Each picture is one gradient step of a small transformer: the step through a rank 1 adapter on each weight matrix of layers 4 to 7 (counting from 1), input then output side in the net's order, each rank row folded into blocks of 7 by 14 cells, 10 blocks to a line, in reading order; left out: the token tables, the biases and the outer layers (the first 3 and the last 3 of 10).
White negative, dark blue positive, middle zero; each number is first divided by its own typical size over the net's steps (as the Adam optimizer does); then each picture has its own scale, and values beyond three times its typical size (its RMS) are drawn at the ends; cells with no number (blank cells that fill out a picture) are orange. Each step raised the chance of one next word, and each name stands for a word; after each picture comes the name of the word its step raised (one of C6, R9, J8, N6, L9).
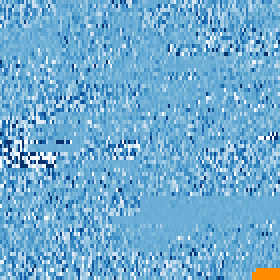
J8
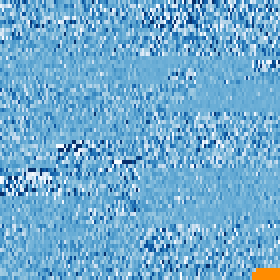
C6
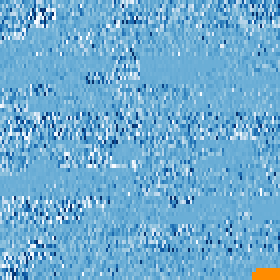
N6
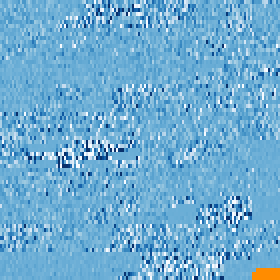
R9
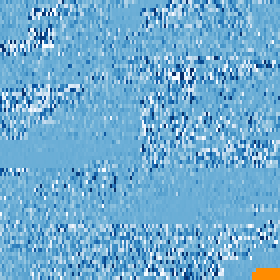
C6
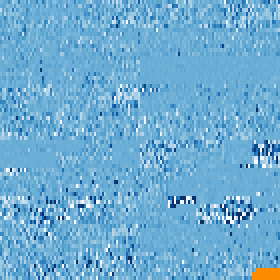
N6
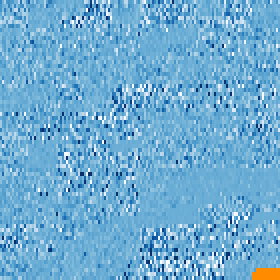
R9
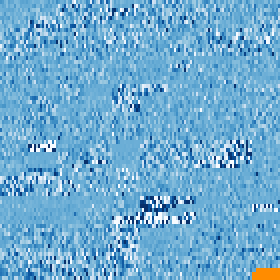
J8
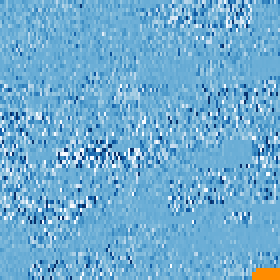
N6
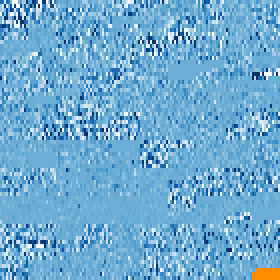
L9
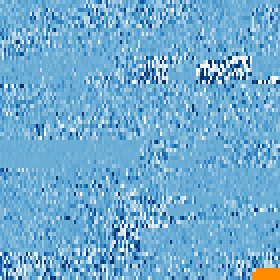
C6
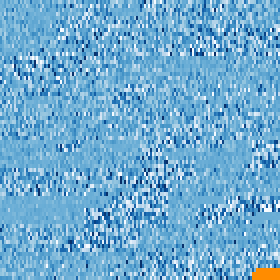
L9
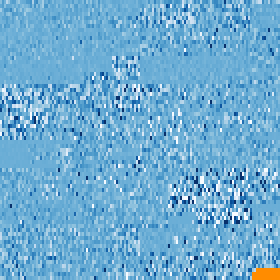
C6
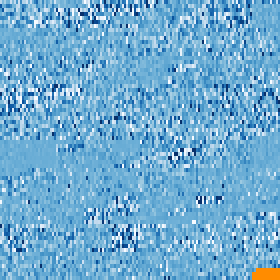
L9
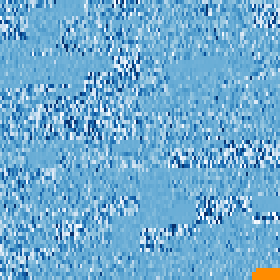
J8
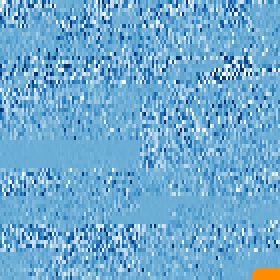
L9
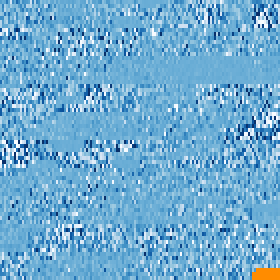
J8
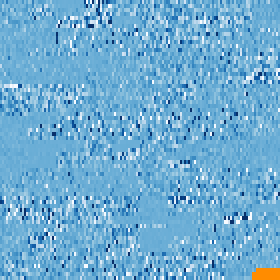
N6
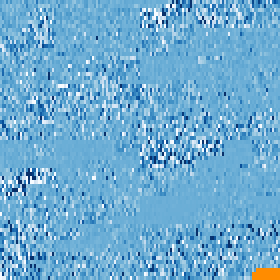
N6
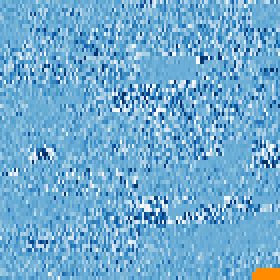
L9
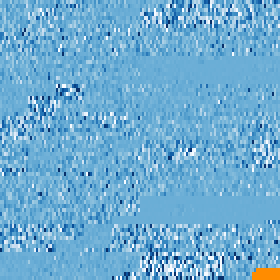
R9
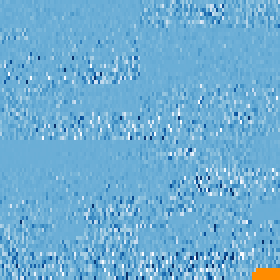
R9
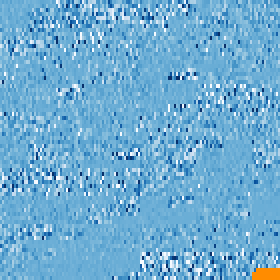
R9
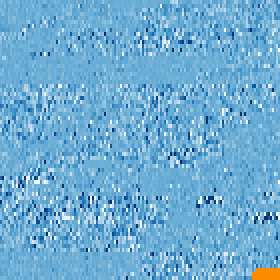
N6
